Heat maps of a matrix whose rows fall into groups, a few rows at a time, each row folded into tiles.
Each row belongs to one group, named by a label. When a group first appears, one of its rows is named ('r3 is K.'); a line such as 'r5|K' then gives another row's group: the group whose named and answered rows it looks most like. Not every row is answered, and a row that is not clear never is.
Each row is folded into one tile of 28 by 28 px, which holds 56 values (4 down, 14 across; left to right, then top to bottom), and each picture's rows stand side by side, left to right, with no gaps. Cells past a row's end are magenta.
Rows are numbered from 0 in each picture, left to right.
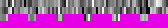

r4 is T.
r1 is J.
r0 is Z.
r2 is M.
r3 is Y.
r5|J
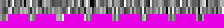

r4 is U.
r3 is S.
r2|T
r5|M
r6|U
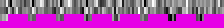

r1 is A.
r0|Z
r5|A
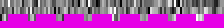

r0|Y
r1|M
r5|J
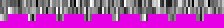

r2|U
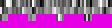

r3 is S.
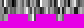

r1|U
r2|J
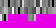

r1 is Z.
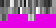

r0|Z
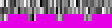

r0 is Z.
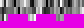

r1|T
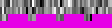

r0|M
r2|A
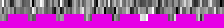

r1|A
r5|T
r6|T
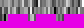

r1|M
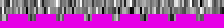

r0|M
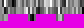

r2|M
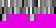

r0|Y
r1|M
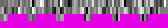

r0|Y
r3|Y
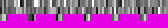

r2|Y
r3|Y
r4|M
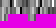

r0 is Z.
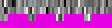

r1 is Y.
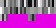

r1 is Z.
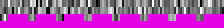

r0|Y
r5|U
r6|Z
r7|A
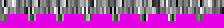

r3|M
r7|A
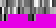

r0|S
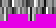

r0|U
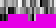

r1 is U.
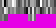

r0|A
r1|U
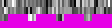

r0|A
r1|T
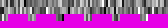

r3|J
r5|T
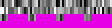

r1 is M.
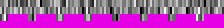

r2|M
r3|M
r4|S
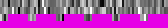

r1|Z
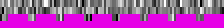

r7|A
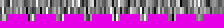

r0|M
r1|Y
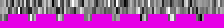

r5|Y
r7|S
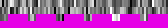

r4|T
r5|U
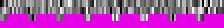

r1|S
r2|A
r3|M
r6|S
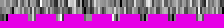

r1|U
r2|U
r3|J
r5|S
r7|M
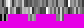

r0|S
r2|U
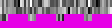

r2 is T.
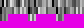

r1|J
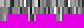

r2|U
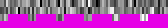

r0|Z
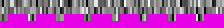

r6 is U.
